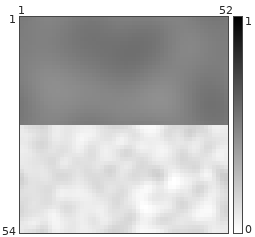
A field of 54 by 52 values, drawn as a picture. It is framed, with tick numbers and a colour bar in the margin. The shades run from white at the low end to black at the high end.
The table splits into 2 rows of 1 panel. Panel 1,1: middling, smooth, faint in contrast. Panel 2,1: very low, blotchy, faint in contrast.
